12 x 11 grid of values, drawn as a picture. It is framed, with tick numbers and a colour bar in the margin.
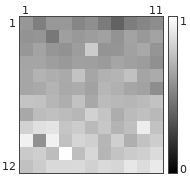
Slope: up to the bottom. Roughest part: bottom left. Odd patch: rougher, in the bottom left. Calmest part: middle left. Stripes: none. Average level on the scale: 70%.
